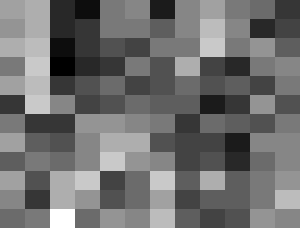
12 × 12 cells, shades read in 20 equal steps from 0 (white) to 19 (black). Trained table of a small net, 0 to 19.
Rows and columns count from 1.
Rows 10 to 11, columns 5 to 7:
14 11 4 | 13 11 7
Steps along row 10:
up down down up down down up down up down down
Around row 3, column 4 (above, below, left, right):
15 16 18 13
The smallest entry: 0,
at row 12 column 3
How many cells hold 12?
13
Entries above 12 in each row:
4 4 4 6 6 6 4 5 3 2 3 2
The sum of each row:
135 130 125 142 138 143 136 129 126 107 122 110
